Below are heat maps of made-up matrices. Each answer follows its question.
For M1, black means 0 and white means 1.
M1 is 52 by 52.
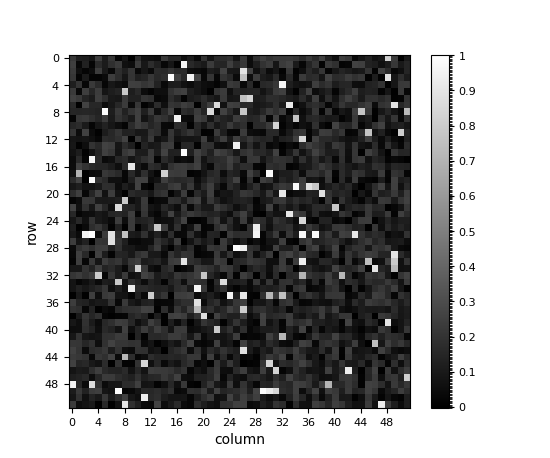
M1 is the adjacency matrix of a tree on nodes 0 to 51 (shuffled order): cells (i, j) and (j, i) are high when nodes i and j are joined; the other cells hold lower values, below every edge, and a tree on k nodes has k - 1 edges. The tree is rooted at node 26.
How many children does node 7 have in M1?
2
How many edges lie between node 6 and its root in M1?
1
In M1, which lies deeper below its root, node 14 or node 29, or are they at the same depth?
the same depth
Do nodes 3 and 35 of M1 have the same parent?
yes
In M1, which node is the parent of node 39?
48
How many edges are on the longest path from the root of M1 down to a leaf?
6
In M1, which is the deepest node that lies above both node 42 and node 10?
31
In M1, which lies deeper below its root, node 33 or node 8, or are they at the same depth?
node 33
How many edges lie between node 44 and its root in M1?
2
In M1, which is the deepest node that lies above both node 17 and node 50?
30
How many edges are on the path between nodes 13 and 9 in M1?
7
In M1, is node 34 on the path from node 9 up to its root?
yes
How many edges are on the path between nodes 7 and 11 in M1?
4
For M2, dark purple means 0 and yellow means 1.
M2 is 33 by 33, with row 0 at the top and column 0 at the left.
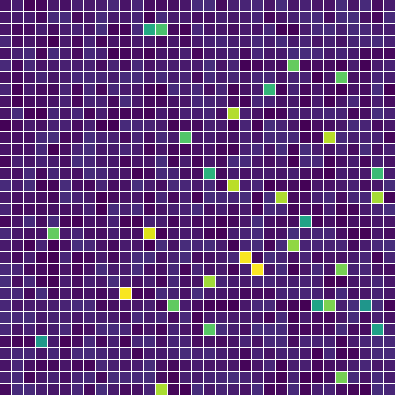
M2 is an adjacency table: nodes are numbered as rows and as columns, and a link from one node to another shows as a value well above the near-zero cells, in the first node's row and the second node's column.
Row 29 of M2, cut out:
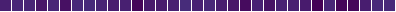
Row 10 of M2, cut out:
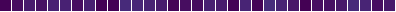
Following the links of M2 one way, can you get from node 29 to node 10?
no
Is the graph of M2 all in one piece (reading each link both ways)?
no
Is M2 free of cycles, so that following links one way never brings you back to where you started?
yes
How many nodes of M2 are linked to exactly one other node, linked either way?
11
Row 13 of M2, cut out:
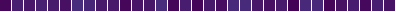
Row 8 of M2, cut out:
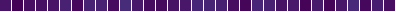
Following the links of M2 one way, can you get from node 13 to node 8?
no
